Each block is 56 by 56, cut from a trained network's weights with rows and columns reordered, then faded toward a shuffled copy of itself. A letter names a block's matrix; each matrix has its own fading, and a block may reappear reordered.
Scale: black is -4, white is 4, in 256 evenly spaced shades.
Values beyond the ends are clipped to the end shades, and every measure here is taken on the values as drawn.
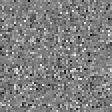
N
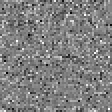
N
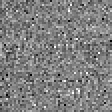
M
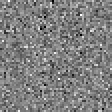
M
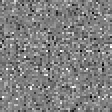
N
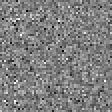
M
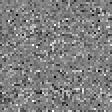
N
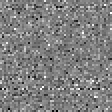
N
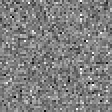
M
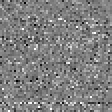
N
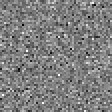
M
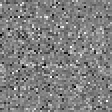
N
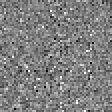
M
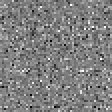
N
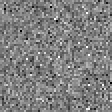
M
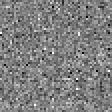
M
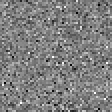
M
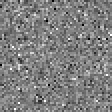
M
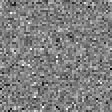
M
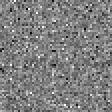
M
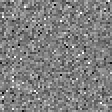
M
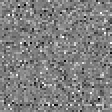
N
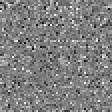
N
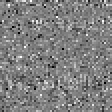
N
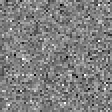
M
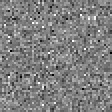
M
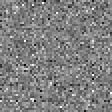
M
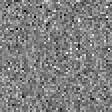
M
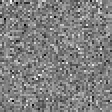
M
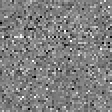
N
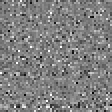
N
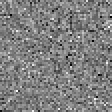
M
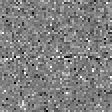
N
